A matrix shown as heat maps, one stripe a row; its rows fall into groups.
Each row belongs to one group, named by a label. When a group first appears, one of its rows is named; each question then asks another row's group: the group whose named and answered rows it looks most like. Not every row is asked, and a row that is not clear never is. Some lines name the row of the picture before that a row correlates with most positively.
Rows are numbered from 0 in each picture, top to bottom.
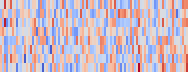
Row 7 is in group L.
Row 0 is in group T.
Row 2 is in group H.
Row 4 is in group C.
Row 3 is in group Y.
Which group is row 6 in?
H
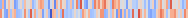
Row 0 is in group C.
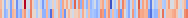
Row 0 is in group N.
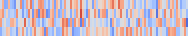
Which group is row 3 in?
Y
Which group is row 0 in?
C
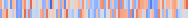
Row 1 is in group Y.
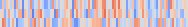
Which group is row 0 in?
C
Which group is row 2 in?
Y
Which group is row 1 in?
C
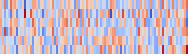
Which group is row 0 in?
H
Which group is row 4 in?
C
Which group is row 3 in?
H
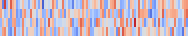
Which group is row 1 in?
N
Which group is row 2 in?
Y
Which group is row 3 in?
Y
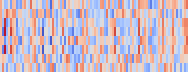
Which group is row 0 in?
N
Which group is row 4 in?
N
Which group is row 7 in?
C
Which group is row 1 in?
Y
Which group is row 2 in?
H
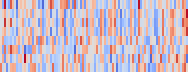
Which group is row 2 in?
T
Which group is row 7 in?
H
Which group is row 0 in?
H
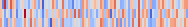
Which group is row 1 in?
N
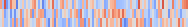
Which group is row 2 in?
C
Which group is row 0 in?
H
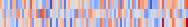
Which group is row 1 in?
C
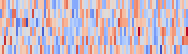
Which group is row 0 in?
Y
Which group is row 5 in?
C
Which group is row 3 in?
L
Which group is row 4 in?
T
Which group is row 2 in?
Y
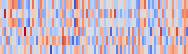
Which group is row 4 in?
Y
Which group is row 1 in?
T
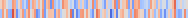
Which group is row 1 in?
Y
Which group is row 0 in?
Y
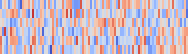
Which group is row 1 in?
N
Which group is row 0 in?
Y
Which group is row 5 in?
L
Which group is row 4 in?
H
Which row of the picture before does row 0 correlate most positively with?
1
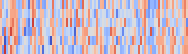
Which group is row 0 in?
N
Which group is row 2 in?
N
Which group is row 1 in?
H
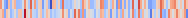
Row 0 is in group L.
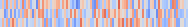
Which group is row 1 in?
C
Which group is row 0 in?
Y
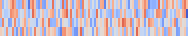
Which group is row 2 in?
Y
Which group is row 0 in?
N
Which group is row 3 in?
Y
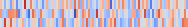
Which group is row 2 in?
T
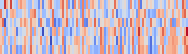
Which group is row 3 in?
L
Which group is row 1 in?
H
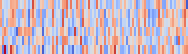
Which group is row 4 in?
C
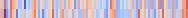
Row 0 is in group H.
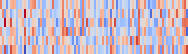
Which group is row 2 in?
T
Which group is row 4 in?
Y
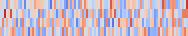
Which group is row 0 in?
L
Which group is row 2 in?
Y
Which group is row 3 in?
N
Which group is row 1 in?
T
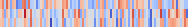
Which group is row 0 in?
Y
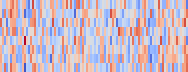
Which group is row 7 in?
H
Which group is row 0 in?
N
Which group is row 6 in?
N
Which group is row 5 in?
N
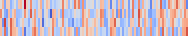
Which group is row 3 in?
H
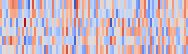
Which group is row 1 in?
H
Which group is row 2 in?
N
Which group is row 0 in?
N
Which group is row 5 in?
Y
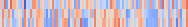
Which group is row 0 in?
H
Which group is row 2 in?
C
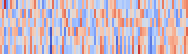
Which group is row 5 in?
L
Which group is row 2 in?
Y
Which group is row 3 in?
N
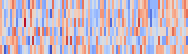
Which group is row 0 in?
N
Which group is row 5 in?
L
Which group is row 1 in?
N
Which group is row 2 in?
N
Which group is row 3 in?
Y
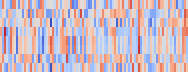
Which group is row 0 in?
Y
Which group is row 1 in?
C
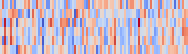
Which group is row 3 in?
T
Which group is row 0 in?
C
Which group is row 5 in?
T
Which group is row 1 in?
N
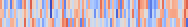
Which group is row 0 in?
N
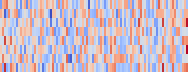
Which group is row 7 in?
H
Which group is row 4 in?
T
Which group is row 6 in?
C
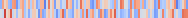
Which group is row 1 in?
T
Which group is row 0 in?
Y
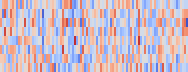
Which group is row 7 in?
C
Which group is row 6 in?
Y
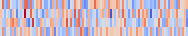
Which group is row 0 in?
C
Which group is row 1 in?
N
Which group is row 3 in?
C
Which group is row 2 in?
N
